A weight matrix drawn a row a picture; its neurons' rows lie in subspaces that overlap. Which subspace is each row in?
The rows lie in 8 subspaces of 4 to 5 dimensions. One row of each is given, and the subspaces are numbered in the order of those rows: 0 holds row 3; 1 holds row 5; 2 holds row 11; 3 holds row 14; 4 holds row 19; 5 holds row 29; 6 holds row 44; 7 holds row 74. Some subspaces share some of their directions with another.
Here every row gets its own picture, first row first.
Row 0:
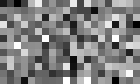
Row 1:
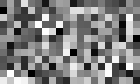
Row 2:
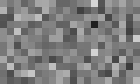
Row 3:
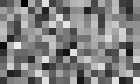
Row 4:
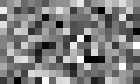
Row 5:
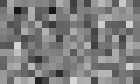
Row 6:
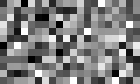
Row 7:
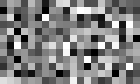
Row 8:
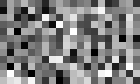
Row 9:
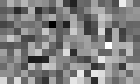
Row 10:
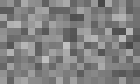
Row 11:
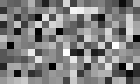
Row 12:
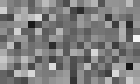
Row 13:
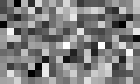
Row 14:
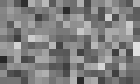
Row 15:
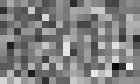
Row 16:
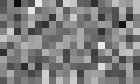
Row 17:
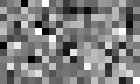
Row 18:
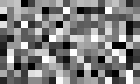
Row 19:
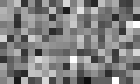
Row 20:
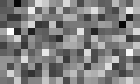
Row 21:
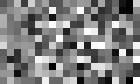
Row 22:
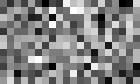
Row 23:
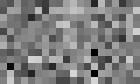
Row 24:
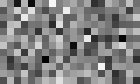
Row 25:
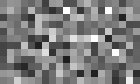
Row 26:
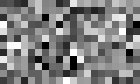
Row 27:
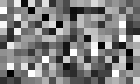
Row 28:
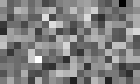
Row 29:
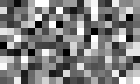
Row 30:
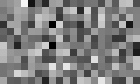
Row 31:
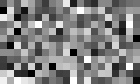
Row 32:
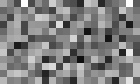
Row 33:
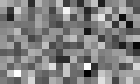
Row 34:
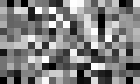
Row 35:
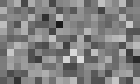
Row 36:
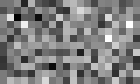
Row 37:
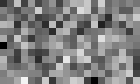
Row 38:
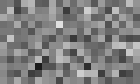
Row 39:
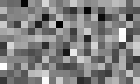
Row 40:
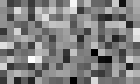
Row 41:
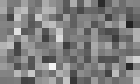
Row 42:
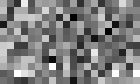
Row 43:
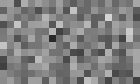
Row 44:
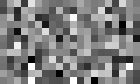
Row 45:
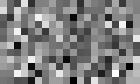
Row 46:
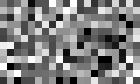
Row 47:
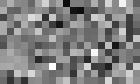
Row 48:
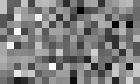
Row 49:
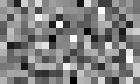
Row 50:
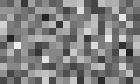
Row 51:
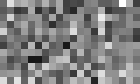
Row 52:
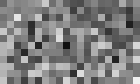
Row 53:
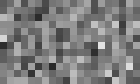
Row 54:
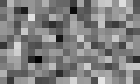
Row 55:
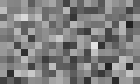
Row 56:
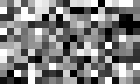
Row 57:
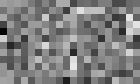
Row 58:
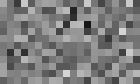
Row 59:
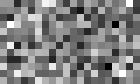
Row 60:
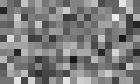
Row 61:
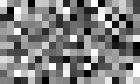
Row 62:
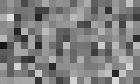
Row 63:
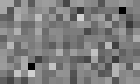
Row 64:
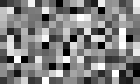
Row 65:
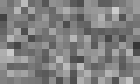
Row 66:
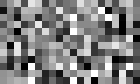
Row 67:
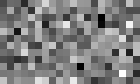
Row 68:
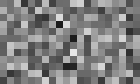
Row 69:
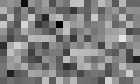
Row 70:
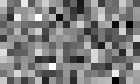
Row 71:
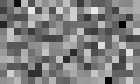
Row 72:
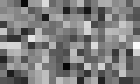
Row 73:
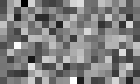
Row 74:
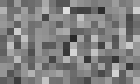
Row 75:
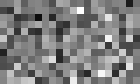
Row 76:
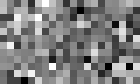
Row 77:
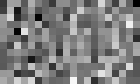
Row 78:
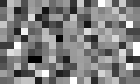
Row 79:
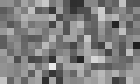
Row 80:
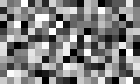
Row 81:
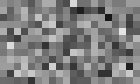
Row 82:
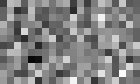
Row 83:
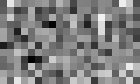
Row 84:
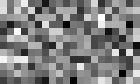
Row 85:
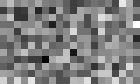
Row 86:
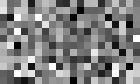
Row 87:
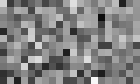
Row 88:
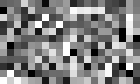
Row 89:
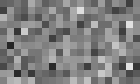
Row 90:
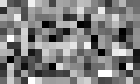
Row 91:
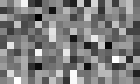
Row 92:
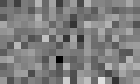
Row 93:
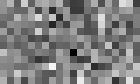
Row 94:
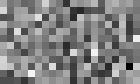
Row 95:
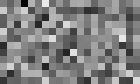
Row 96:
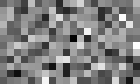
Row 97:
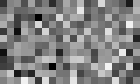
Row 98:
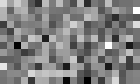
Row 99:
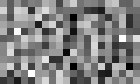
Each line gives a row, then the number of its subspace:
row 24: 5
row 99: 2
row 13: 5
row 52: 1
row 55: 5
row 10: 2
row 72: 3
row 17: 0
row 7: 7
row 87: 1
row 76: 3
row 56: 6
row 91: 4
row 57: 4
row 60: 4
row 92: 4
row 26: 4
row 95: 0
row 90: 4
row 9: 2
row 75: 7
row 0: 4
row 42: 7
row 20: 5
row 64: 7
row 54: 1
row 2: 2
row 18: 7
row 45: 6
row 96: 7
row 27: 5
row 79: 0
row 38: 7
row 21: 1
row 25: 7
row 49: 4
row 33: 7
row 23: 2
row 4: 0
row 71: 5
